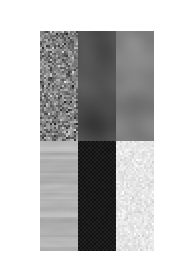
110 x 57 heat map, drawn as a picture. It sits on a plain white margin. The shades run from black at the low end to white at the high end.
It is made of 2 by 3 panels. Panel 1,1: middling, fine-grained, strong in contrast. Panel 1,2: low, smooth, faint in contrast. Panel 1,3: middling, smooth, faint in contrast. Panel 2,1: high, streaked across, faint in contrast. Panel 2,2: very low, checkered, faint in contrast. Panel 2,3: very high, fine-grained, faint in contrast.
